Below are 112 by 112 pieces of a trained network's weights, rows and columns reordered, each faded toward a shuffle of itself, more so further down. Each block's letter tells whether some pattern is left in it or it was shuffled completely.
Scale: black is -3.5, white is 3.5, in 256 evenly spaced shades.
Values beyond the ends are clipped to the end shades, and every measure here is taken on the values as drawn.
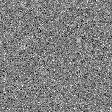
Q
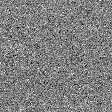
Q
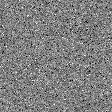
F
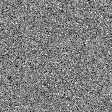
F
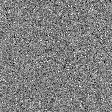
Q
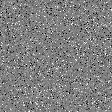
F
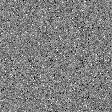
Q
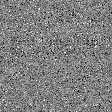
Q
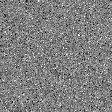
Q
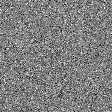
F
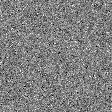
F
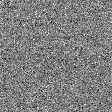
Q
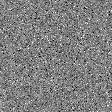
Q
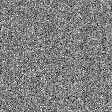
Q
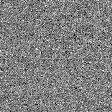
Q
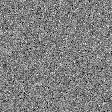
Q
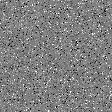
F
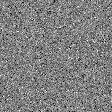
F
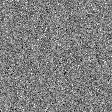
F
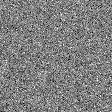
F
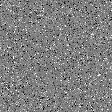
F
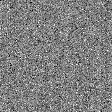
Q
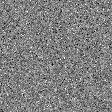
F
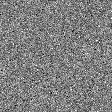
F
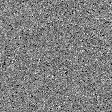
F
